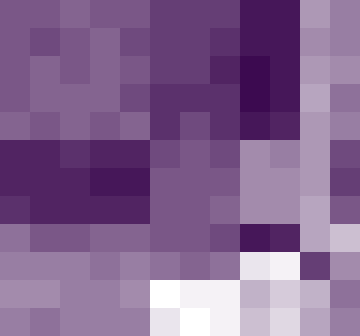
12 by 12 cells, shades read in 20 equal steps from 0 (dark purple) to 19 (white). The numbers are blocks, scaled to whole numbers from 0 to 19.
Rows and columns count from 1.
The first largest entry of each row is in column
11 11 11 11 11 11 11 11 12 10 6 7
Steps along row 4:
up same same down down same same down up up down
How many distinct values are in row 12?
8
